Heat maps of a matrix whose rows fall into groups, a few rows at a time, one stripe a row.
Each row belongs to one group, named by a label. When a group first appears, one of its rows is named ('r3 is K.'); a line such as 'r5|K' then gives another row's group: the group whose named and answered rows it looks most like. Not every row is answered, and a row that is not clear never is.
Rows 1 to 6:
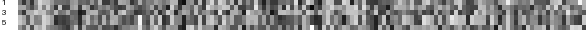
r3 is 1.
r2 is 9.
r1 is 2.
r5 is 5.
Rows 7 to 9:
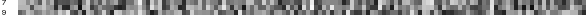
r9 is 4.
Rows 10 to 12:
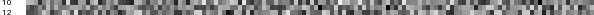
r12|4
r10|9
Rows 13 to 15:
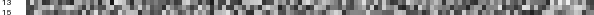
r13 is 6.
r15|1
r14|4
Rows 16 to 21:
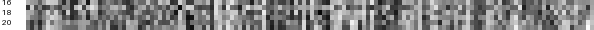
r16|9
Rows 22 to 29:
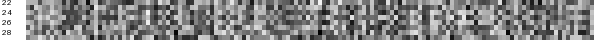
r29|4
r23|1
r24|5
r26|5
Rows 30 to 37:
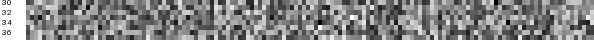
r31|9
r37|6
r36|4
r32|6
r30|1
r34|5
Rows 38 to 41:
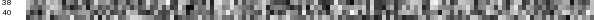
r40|2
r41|4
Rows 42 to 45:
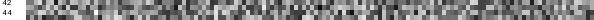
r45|6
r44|4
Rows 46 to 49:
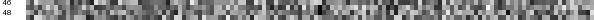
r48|5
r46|1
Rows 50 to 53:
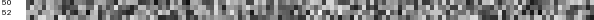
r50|1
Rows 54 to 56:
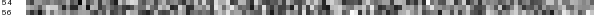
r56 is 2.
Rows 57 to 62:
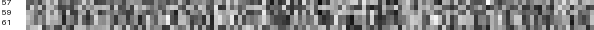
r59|9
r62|6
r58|6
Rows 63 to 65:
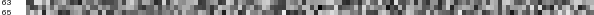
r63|1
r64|2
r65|6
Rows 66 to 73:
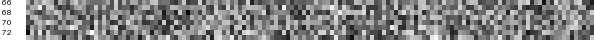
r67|6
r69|4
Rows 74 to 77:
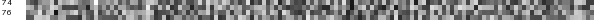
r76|4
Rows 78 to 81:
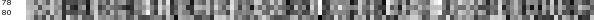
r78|5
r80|5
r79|9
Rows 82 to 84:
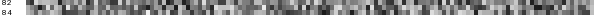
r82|1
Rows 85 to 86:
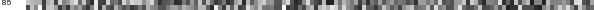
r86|6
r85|4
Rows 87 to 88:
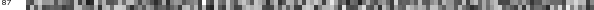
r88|6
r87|1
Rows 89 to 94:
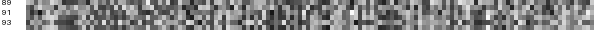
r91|2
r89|5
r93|6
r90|4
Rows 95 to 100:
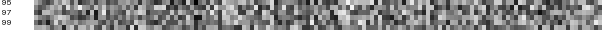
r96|4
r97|1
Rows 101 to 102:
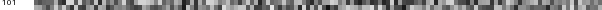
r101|4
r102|9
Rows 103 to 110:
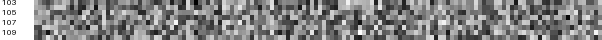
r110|4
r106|4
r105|6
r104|9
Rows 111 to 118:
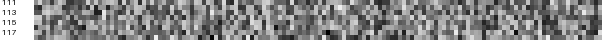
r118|2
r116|6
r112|1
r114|5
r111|6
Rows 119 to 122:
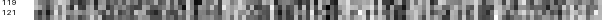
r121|2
